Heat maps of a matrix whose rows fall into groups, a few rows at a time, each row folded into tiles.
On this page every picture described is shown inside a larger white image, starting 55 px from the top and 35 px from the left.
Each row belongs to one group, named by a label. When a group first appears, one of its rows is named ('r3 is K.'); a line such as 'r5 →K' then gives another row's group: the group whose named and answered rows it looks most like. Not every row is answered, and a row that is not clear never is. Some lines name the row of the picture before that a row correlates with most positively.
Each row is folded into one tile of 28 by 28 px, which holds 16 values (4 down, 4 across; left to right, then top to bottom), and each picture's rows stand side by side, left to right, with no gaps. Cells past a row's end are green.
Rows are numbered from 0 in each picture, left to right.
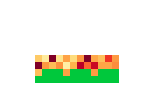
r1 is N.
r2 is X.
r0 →X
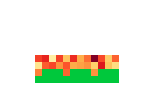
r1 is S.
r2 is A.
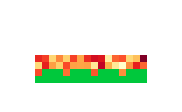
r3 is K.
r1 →S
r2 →A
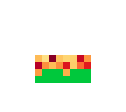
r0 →X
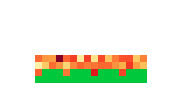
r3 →A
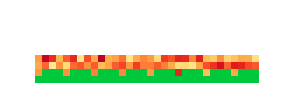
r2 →S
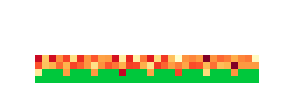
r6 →A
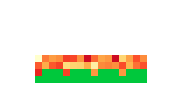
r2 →K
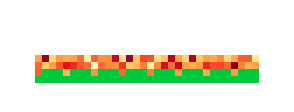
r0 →S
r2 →K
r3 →S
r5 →X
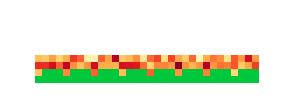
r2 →S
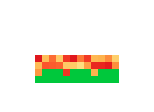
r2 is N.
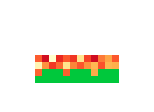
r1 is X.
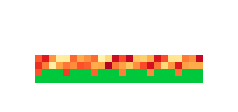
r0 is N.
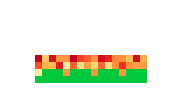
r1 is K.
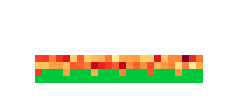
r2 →N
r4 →S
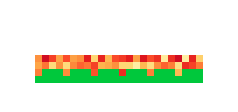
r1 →K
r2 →S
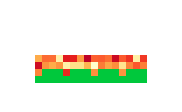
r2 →K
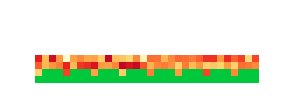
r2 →X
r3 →N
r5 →K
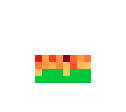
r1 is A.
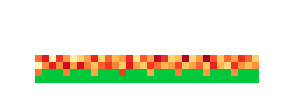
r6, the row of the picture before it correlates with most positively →1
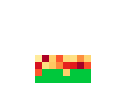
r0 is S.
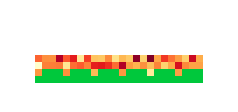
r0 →K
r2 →N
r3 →X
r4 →A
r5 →X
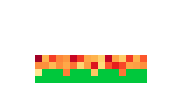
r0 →A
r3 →S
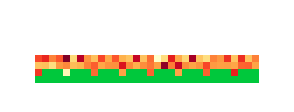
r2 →S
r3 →X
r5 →X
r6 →S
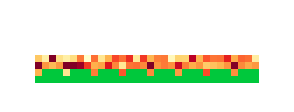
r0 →X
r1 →N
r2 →K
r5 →X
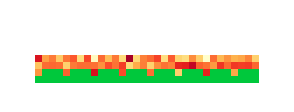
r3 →S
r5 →N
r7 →N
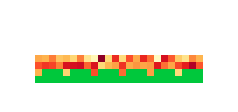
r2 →S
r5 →N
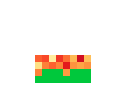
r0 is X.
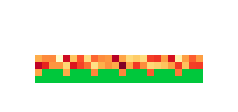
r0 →N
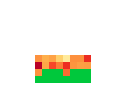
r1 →S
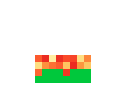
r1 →A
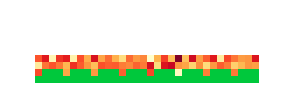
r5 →A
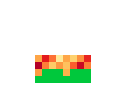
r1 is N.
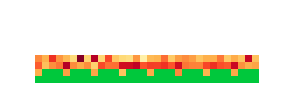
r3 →N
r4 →N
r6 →N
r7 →X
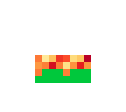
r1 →K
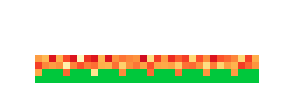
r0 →X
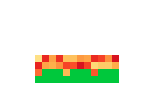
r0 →S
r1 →N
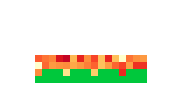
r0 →K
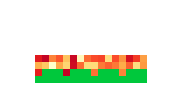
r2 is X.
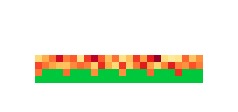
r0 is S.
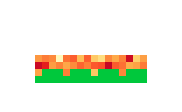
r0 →N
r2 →N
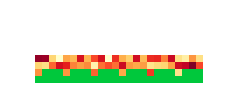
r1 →X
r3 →X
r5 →N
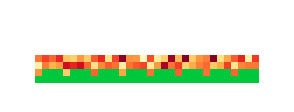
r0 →K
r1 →N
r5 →S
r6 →S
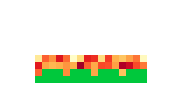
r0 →S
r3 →N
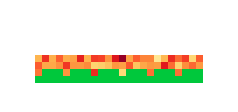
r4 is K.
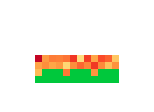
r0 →A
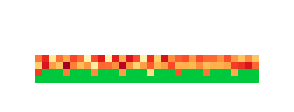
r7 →N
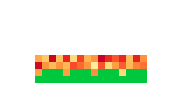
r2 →K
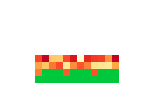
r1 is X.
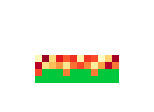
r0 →S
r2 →K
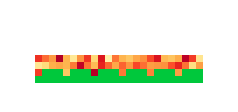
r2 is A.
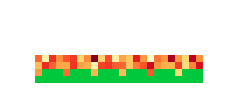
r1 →A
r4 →S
